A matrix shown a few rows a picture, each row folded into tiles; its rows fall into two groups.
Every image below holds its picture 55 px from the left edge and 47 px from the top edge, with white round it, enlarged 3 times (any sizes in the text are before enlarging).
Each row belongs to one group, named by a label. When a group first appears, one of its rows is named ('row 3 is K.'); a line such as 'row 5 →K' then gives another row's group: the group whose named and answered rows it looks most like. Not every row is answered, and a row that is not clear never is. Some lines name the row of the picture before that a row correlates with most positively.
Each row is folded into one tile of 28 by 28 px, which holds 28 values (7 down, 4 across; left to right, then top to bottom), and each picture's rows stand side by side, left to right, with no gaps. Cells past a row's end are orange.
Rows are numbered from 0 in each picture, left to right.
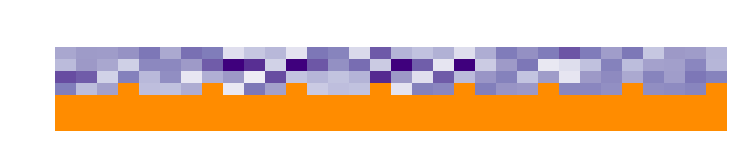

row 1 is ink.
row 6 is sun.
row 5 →sun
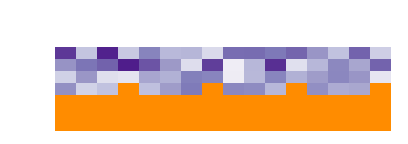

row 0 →ink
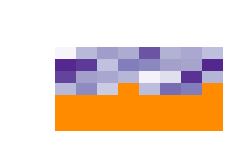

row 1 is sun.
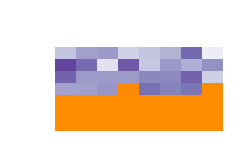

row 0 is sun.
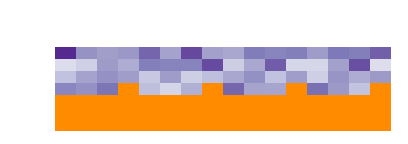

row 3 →sun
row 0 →sun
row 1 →ink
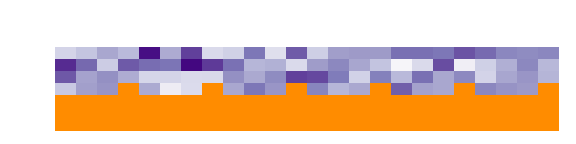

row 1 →ink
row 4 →sun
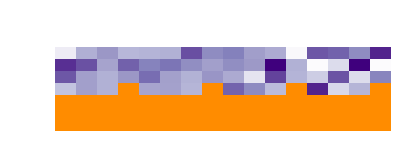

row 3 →sun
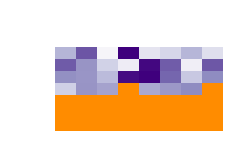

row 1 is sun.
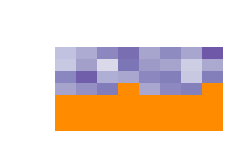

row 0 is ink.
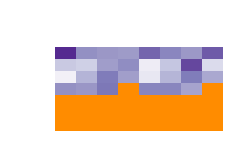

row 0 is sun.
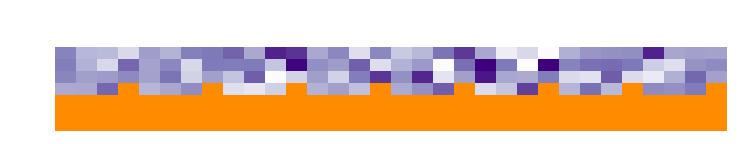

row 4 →ink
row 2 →ink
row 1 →ink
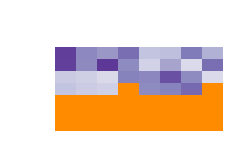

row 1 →ink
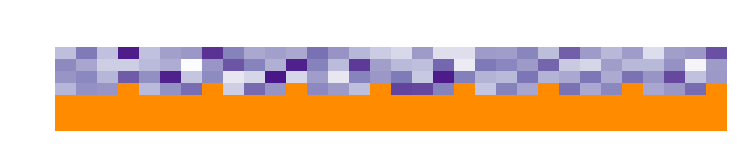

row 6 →sun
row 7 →ink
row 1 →ink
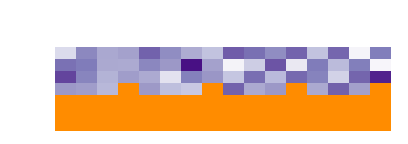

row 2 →sun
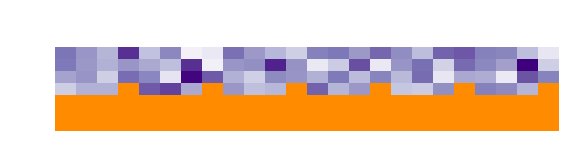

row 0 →ink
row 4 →ink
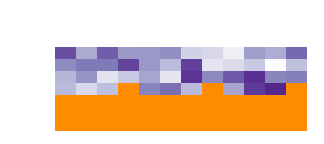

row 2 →ink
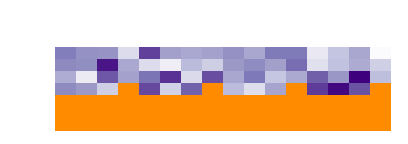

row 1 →sun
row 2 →ink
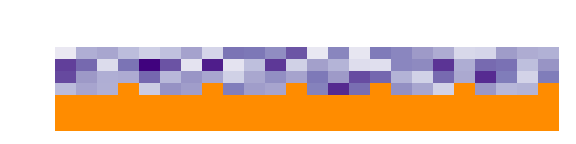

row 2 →sun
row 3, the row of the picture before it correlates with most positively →3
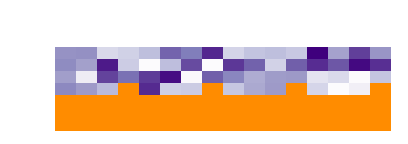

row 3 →ink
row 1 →sun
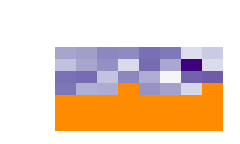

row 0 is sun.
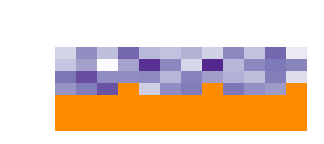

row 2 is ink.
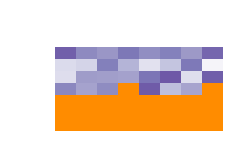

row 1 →sun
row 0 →sun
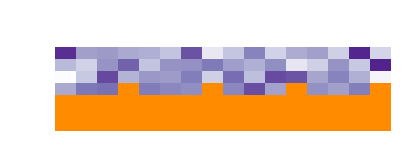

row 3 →ink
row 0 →sun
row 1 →ink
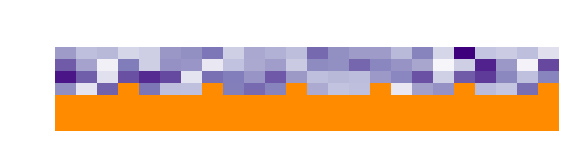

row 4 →ink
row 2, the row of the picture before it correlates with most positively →2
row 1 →sun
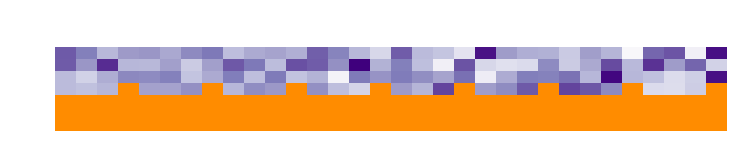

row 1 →ink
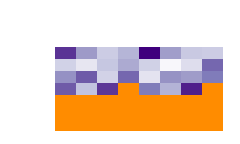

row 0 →sun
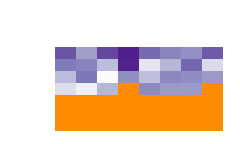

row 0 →ink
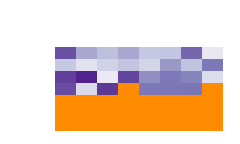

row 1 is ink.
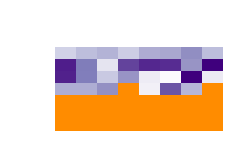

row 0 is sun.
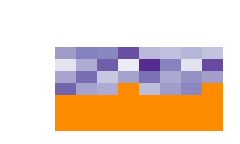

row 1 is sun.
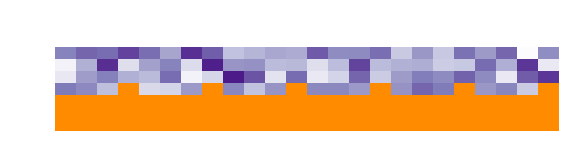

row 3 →sun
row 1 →ink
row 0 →sun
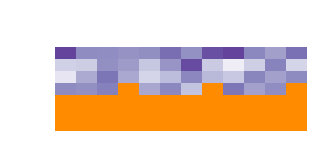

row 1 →sun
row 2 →sun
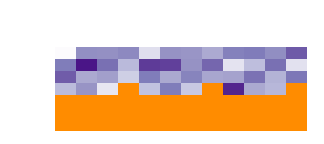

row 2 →sun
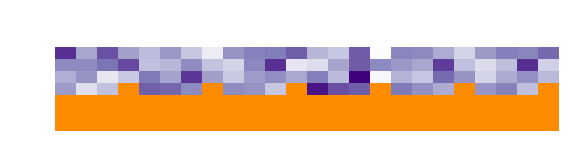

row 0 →ink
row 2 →sun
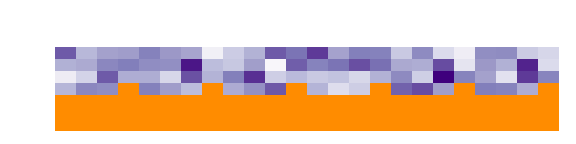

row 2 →ink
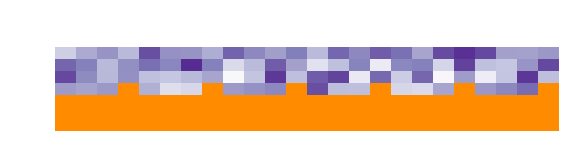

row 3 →sun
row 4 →ink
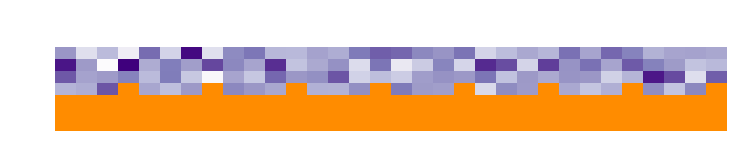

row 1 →ink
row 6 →ink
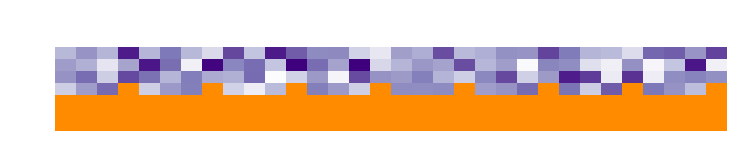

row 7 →sun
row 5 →ink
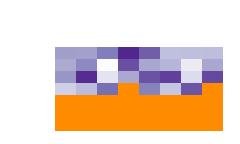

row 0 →ink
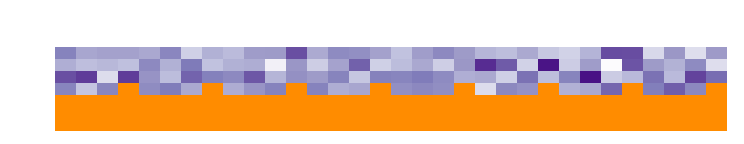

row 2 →ink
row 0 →sun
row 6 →ink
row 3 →sun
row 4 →ink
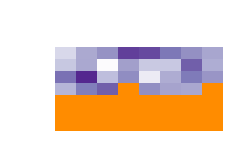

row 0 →ink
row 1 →sun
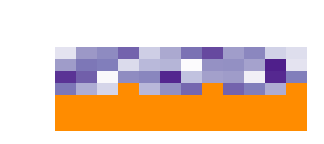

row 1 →ink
